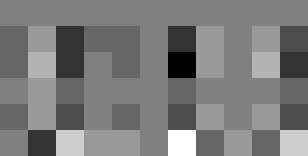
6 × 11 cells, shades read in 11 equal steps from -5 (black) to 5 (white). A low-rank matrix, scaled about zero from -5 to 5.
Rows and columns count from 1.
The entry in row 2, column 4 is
-1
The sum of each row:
0 -8 -8 -2 -5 9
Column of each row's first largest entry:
1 2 2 2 2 7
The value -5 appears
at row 3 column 7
